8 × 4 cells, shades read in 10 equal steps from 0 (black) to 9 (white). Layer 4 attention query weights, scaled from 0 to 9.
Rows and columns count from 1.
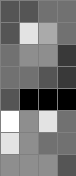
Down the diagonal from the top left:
3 8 5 2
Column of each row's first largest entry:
3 2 2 1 1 1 1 1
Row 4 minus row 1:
1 1 -1 -2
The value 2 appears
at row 3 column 4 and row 4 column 4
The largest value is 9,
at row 6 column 1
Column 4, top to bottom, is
4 4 2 2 0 4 4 3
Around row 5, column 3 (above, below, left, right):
3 8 0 0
